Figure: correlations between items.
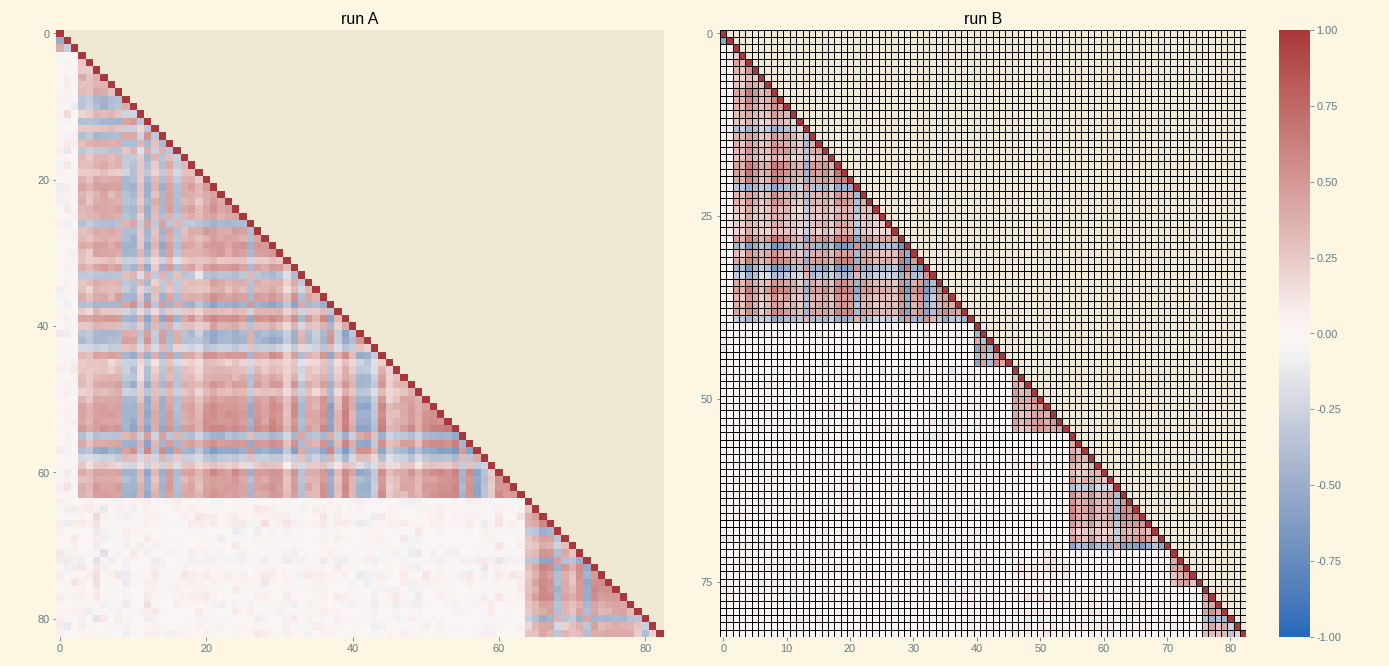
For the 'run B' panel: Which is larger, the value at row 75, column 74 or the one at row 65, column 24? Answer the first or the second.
the first
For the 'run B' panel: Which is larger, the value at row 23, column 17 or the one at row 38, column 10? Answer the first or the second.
the second
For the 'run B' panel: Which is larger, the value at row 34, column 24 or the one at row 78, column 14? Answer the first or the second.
the first
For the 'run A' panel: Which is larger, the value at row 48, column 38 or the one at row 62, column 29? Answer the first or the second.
the second
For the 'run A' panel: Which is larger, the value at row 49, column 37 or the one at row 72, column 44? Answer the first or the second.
the second
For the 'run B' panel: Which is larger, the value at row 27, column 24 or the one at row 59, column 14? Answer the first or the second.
the first
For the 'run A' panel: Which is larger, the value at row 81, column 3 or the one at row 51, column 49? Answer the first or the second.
the second
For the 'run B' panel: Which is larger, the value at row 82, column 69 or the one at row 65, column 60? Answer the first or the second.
the second
